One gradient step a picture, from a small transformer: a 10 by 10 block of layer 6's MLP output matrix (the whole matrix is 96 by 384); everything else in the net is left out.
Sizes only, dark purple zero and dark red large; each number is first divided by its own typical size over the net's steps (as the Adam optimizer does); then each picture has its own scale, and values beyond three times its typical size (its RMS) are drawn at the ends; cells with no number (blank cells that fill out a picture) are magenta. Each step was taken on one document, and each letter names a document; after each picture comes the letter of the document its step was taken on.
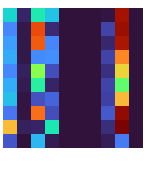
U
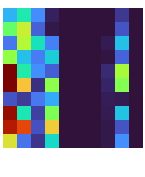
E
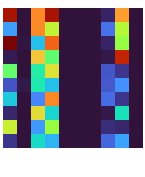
U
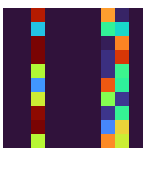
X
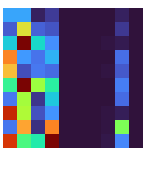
E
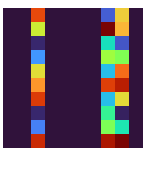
X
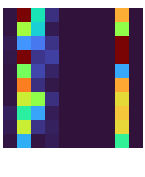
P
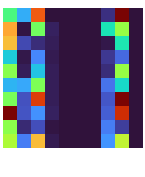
X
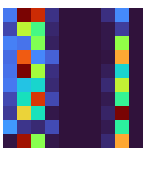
P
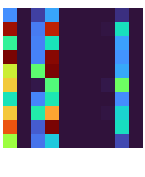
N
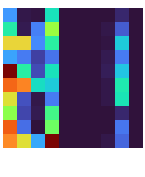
E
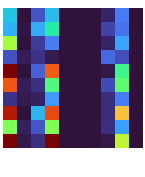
U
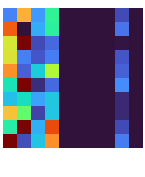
E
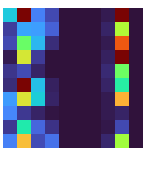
P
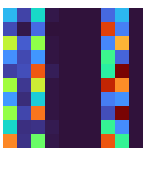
X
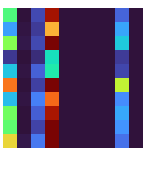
N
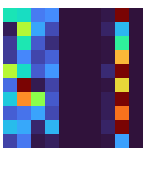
P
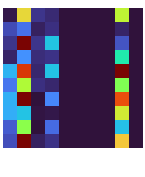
P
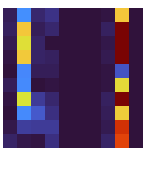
P
